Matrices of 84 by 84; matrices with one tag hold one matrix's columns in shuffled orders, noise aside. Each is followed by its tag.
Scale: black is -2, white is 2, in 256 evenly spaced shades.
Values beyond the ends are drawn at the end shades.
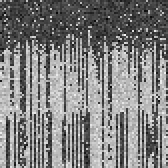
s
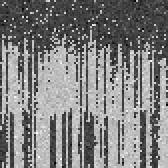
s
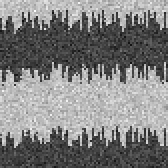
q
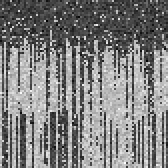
s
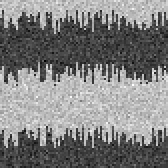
q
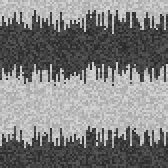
q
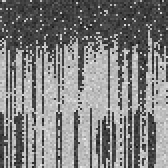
s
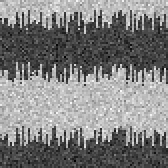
q
